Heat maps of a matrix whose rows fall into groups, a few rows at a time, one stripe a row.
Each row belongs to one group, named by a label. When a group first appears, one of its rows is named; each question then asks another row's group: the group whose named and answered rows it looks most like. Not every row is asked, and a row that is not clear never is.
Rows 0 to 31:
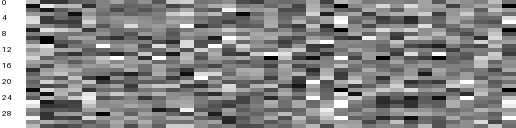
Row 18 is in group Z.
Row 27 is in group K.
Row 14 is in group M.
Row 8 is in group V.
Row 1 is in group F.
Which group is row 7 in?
F
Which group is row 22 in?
F
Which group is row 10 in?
K
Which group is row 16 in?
M
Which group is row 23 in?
M
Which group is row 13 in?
V
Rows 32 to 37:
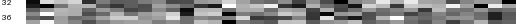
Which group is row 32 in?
F
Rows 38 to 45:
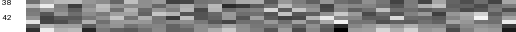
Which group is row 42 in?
K
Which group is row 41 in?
M
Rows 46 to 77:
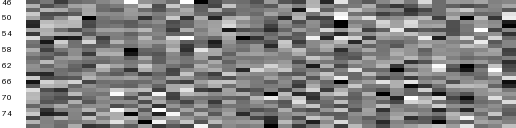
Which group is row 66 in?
F
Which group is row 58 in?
Z
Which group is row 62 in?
V
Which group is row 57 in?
M
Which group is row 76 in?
M
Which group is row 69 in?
M
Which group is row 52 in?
F
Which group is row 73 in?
M
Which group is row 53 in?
K
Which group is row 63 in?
V
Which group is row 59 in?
Z
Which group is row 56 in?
M
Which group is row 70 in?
V
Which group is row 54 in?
F
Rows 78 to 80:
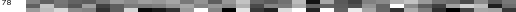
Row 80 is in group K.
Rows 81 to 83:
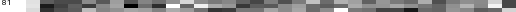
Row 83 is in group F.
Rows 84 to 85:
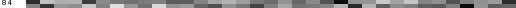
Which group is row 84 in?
F
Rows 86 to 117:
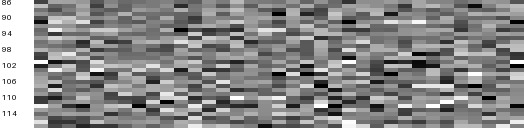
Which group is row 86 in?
F
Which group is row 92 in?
K
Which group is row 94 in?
K
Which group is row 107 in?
V
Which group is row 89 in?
M
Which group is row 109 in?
M
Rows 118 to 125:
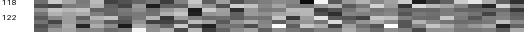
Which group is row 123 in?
K
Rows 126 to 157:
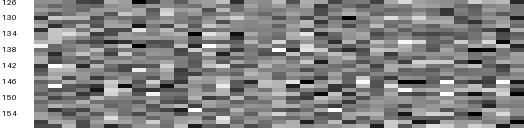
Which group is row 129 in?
M
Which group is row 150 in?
K
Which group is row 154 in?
V
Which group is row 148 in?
Z
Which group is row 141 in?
V
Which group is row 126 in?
Z
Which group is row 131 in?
V
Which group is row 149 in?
V
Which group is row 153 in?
K
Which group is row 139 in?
M
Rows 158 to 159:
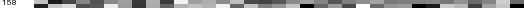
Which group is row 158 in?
Z
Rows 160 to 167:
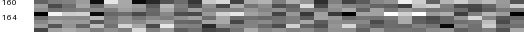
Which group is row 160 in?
Z
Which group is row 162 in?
M
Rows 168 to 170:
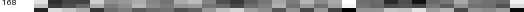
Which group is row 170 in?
F
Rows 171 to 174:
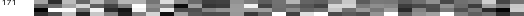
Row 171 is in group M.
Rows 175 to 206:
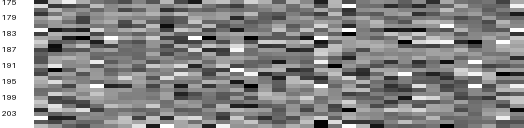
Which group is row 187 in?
K
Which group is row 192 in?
K
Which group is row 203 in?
M
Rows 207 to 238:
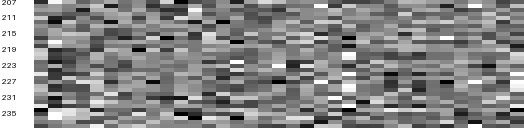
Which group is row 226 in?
M
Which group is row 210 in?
K
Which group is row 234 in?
F
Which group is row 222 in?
K
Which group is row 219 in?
Z
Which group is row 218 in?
F
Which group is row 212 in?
M
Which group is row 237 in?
V
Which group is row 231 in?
K
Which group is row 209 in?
K
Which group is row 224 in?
K
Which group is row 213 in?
M
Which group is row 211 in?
Z
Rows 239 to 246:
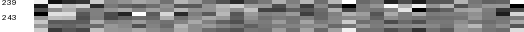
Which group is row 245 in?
Z
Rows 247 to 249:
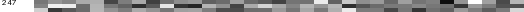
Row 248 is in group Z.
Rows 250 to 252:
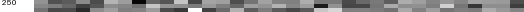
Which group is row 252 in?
K
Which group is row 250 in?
Z
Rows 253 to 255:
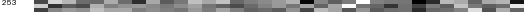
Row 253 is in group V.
